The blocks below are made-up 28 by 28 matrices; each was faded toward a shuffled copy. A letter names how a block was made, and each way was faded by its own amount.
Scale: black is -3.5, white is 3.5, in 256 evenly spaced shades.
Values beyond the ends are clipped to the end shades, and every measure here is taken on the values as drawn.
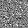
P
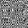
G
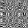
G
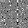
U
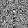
P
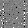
U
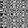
G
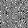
U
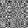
G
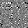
U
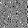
U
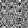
G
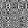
G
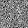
P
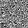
P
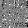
U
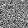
P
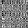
G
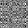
G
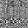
G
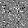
U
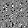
U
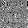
U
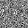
P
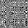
G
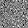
P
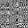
G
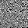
P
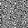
P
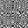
G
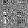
G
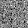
P
